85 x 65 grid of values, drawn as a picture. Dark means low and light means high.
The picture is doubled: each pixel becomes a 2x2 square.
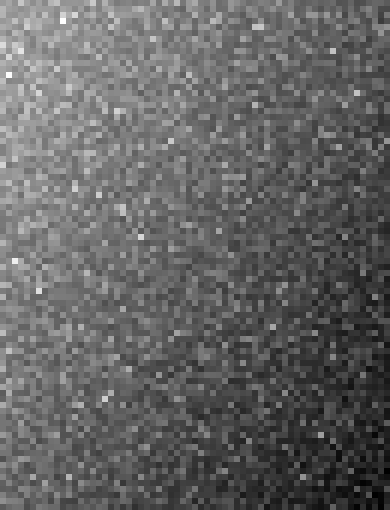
The bottom right is the ninth with the lowest average. The texture is fine-grained noise. No regular stripes run through it. The top left is the ninth with the highest average. Values rise toward the top left. No single row or column stands out from its neighbours. The histogram is bell-shaped. Neither half mirrors the other.
